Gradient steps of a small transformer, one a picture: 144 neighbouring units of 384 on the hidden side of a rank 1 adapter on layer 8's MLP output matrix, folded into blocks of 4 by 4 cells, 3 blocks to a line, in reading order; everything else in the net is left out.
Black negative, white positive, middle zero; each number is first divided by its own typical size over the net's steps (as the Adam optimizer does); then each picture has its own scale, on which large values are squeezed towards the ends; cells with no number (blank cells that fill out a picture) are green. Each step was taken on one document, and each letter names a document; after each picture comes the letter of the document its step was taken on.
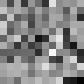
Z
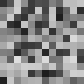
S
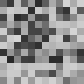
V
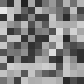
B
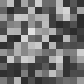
V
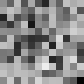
Z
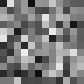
V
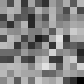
Z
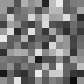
V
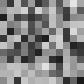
B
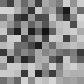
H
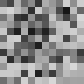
H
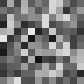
V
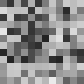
B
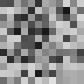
H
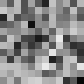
Z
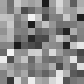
Z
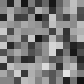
B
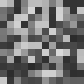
S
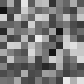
B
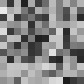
B
